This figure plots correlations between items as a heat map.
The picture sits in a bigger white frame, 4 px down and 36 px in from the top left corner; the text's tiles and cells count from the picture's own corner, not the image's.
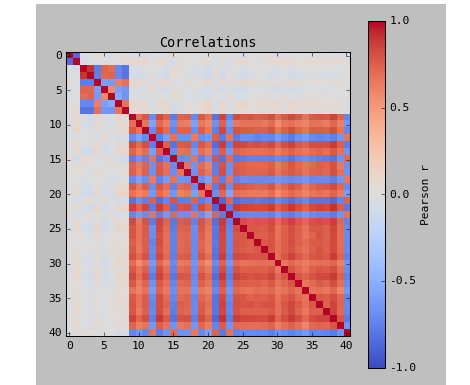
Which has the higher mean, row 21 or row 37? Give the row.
37
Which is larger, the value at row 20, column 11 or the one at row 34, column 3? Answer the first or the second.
the first
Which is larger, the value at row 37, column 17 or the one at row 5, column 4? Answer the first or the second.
the first
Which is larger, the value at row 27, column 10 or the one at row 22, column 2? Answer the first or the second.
the first
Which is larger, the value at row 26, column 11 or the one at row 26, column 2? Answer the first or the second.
the first
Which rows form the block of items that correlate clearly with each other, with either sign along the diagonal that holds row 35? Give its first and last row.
9 to 40
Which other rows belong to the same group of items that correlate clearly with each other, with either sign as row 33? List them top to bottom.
9, 10, 11, 12, 13, 14, 15, 16, 17, 18, 19, 20, 21, 22, 23, 24, 25, 26, 27, 28, 29, 30, 31, 32, 34, 35, 36, 37, 38, 39, 40
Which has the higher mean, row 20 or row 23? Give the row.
20
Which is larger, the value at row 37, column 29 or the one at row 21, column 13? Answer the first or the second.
the first
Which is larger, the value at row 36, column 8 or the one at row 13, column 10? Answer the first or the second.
the second
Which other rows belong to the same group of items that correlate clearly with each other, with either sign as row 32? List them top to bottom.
9, 10, 11, 12, 13, 14, 15, 16, 17, 18, 19, 20, 21, 22, 23, 24, 25, 26, 27, 28, 29, 30, 31, 33, 34, 35, 36, 37, 38, 39, 40
